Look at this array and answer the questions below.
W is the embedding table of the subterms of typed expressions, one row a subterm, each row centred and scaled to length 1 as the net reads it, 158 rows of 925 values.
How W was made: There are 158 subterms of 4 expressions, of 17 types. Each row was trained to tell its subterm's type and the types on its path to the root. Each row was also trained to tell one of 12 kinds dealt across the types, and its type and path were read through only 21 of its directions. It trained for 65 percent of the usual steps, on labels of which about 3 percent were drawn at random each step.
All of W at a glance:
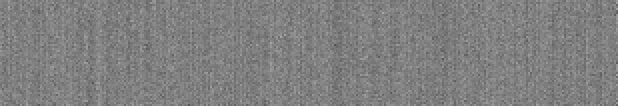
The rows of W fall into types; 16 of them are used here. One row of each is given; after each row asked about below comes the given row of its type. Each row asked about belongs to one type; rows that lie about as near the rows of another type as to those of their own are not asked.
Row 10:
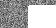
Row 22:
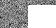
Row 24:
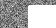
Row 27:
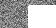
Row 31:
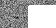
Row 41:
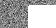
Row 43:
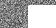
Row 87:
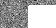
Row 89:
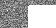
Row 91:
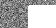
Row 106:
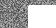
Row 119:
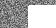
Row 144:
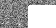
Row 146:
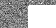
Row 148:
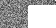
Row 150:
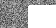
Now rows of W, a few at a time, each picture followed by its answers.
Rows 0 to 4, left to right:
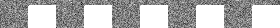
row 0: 150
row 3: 148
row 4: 10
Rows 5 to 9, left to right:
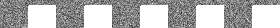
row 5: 146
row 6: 119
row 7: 119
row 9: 91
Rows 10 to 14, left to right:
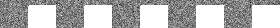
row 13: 150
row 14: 10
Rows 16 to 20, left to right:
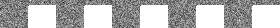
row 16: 87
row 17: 106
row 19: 144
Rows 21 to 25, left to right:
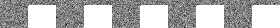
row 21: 148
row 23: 10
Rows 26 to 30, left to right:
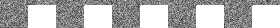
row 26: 91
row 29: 43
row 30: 22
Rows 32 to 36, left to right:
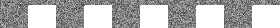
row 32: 27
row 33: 24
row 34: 31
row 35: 146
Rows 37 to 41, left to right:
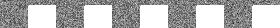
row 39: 31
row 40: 106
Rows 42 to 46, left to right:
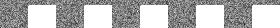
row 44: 27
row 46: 146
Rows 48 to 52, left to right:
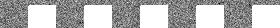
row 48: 91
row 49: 24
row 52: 43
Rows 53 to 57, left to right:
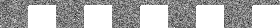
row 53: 10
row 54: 27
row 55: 31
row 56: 87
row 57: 119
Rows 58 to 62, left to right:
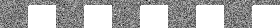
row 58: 106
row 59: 10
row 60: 10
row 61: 24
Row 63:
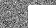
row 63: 24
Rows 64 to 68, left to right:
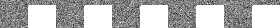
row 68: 150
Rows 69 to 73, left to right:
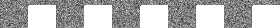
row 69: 22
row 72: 146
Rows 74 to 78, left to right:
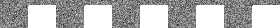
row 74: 22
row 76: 43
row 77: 31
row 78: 10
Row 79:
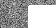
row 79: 150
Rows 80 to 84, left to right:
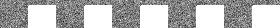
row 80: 22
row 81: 150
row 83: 91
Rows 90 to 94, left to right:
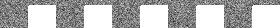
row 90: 106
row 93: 150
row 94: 10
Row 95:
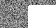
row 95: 146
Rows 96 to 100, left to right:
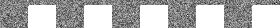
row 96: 87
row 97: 22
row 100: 146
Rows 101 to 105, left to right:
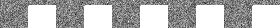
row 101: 22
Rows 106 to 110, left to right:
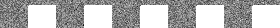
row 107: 146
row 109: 91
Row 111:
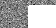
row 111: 87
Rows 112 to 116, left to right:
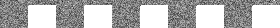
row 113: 150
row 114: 41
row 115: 150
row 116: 24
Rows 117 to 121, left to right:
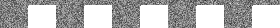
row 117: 146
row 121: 119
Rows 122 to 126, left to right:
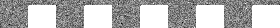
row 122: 31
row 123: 91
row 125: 106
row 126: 24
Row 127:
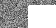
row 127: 22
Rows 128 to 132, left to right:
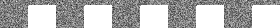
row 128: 106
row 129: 24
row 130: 91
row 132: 22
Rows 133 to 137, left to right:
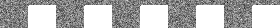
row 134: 91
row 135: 10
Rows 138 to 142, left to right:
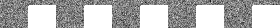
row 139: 146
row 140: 43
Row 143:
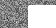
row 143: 24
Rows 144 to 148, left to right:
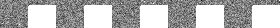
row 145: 24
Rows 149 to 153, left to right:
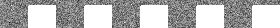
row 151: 91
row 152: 22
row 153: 27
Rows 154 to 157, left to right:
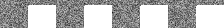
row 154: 106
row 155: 106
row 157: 150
